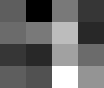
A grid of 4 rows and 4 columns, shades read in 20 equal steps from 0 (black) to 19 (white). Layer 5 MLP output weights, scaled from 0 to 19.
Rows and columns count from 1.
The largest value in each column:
8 9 19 11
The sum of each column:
26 18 54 26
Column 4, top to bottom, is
4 3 8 11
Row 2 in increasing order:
3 8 9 14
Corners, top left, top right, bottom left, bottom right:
7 4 7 11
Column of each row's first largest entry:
3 3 3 3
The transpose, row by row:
7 8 4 7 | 0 9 3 6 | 9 14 12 19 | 4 3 8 11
